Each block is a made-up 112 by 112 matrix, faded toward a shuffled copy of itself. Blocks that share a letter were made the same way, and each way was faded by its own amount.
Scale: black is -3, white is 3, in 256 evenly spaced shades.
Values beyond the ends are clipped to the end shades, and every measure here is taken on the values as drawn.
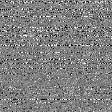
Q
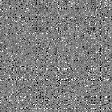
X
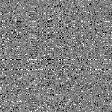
X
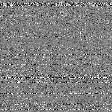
Q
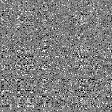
X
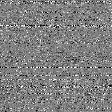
Q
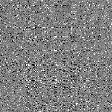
X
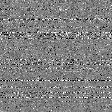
Q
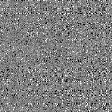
X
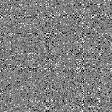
X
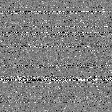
Q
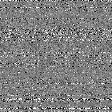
Q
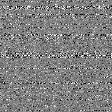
Q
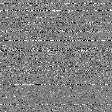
Q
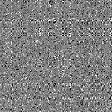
X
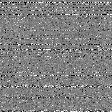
Q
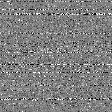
Q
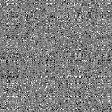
X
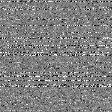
Q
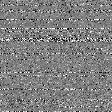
Q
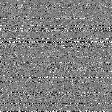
Q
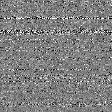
Q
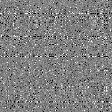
X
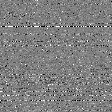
Q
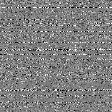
Q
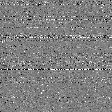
Q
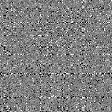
X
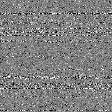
Q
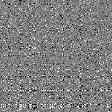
X
